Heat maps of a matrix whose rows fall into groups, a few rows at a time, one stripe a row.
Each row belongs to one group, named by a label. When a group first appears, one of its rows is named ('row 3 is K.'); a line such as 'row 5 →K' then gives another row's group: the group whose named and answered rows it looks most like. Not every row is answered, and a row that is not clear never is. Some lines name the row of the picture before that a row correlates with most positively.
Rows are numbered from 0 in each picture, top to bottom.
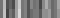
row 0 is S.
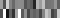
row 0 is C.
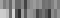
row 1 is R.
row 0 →R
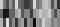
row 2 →C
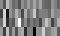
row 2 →S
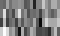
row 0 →C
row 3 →R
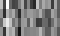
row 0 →C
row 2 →R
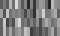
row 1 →C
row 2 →S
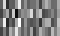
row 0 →S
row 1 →R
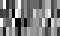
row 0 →S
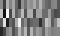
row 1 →C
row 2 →S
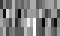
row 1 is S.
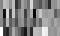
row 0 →R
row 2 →C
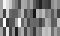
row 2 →S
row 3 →C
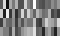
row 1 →C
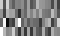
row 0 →C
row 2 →S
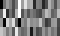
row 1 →S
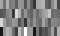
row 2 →R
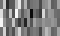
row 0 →S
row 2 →R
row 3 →S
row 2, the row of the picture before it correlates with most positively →2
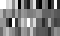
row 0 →R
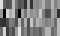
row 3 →S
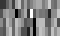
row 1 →R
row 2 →C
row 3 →C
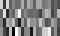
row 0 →C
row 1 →S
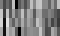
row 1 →C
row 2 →C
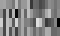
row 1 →C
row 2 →C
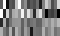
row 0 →S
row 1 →C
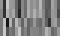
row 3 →S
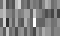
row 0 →S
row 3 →C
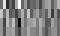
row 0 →S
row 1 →C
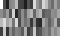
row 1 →R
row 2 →R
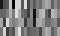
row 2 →C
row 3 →S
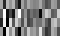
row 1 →S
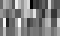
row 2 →S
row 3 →S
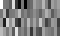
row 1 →S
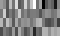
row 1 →S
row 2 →C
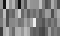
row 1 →S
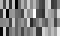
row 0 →C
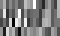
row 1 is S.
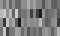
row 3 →S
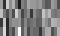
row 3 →S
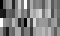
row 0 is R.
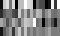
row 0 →R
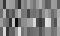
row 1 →S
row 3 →S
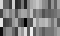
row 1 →R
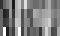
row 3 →S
